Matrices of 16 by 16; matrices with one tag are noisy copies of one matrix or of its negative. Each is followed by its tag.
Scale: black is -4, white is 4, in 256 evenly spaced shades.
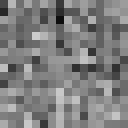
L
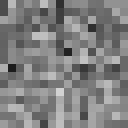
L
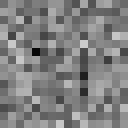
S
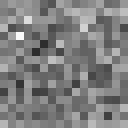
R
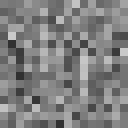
S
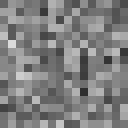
S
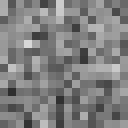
L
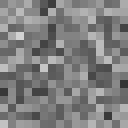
R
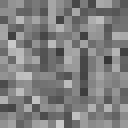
S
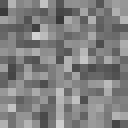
L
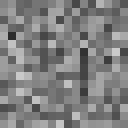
S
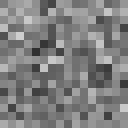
R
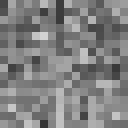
L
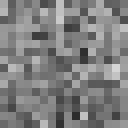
L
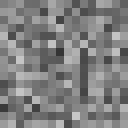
S
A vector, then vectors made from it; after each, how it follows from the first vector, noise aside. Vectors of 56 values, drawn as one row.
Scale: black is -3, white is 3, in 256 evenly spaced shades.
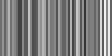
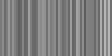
shrunk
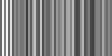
reversed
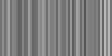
shrunk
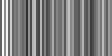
reversed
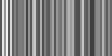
reversed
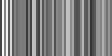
reversed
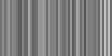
shrunk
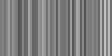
shrunk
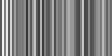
reversed
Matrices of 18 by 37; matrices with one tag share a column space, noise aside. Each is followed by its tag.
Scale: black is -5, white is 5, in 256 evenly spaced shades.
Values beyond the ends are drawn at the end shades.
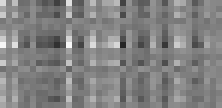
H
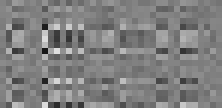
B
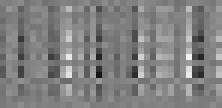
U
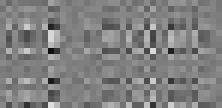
B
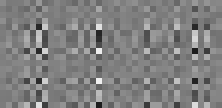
B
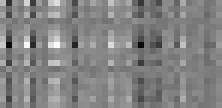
H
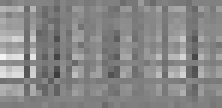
U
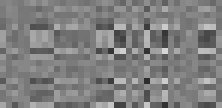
B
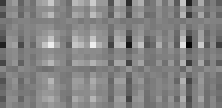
H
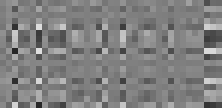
B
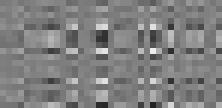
B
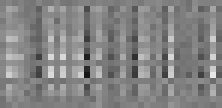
U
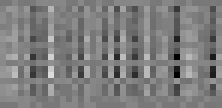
U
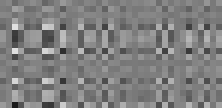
B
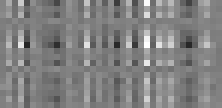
H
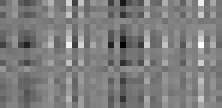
H
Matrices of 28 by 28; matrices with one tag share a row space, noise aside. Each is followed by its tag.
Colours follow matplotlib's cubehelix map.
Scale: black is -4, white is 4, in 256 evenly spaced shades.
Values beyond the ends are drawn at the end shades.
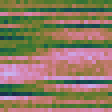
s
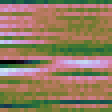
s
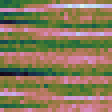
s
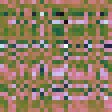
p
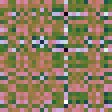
p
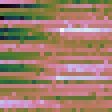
s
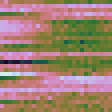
s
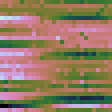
s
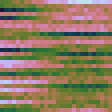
s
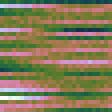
s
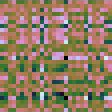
p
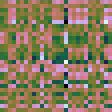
p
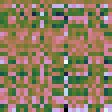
p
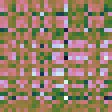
p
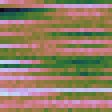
s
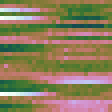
s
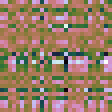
p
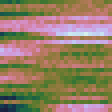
s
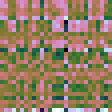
p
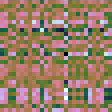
p
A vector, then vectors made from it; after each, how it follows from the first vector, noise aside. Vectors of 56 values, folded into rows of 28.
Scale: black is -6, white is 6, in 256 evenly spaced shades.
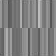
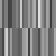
scaled up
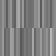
wrapped around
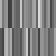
scaled up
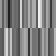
scaled up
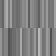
wrapped around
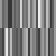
scaled up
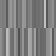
wrapped around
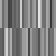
scaled up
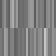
wrapped around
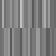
wrapped around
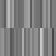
wrapped around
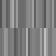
wrapped around
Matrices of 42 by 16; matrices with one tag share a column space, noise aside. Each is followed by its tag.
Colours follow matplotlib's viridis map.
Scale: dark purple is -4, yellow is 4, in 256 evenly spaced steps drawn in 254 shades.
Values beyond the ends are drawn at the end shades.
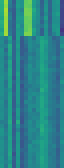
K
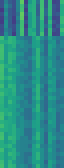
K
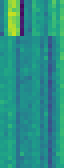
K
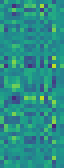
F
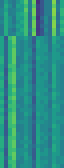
K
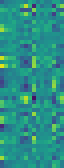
F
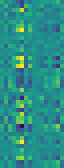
F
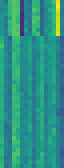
K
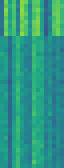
K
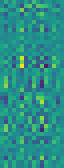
F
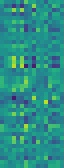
F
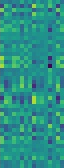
F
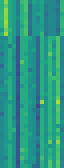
K
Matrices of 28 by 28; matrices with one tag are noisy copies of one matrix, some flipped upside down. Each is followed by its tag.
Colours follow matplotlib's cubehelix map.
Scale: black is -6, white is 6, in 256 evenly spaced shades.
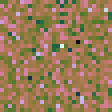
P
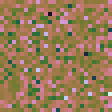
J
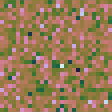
P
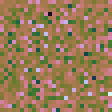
J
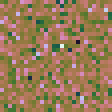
P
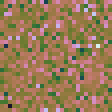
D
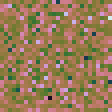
J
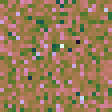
P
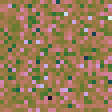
J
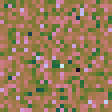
P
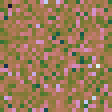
D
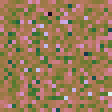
J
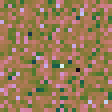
P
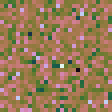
P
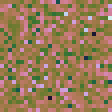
J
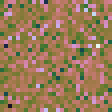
D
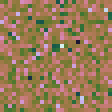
P
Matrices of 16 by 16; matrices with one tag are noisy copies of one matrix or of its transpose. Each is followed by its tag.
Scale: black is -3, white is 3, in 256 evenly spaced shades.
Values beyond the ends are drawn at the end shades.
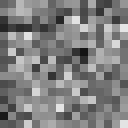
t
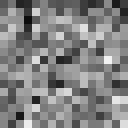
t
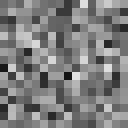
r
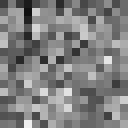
t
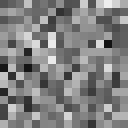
r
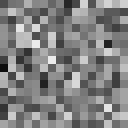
r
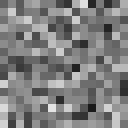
r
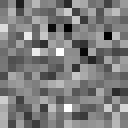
r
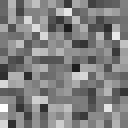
r
